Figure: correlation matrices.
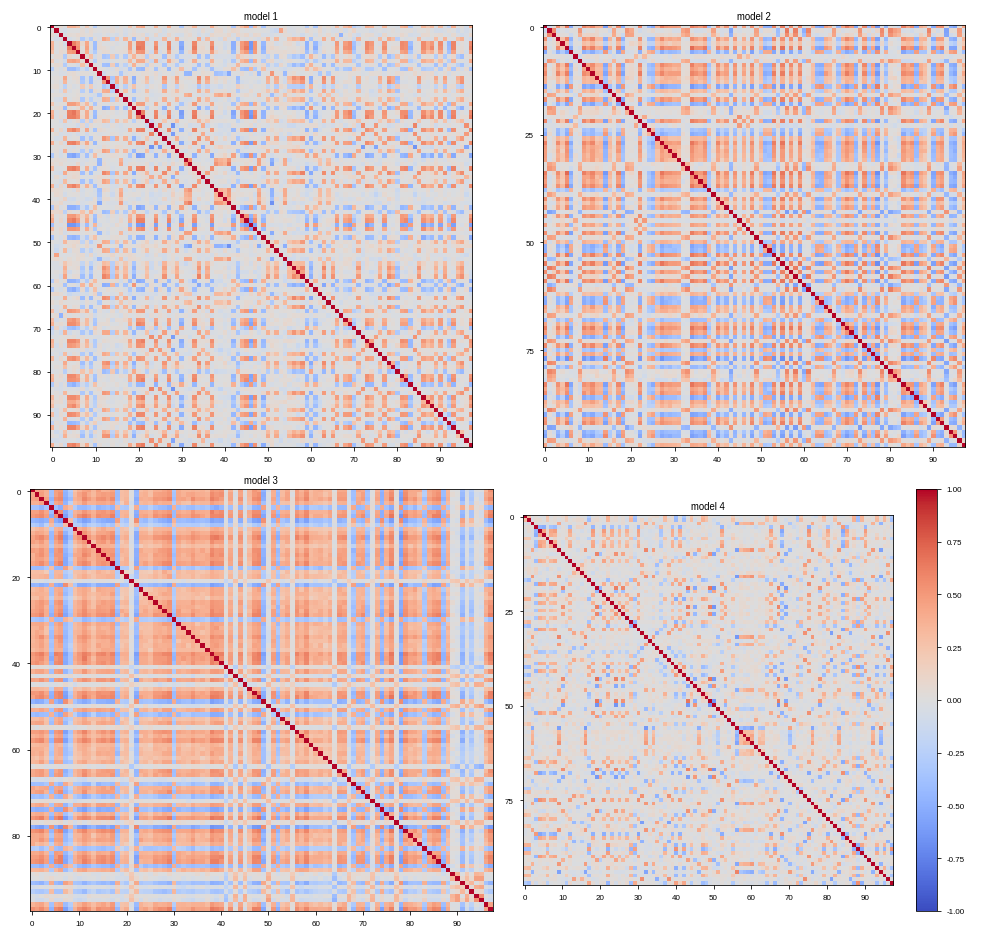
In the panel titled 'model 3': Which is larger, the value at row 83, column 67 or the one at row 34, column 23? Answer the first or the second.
the second
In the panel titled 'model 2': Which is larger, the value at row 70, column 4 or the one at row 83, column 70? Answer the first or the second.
the second
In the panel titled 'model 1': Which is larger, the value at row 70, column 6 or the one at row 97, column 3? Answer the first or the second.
the second
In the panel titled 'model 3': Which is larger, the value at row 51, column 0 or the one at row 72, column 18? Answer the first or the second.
the first
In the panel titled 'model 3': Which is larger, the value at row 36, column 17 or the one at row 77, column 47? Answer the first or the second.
the first
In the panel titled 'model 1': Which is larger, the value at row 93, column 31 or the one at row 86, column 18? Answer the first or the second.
the second
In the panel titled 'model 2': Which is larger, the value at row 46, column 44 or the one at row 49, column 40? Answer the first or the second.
the first
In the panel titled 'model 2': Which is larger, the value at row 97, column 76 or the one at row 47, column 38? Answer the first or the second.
the first
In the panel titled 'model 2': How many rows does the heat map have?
98
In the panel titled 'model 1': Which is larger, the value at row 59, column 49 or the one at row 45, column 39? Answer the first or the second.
the first
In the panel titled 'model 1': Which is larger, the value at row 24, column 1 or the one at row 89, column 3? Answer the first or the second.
the second
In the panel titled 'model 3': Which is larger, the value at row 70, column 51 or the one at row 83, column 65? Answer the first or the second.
the first
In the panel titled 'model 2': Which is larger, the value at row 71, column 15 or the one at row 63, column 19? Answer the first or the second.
the first
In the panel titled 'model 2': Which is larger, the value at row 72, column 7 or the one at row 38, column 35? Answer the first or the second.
the first
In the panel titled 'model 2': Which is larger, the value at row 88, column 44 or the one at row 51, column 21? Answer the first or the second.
the first
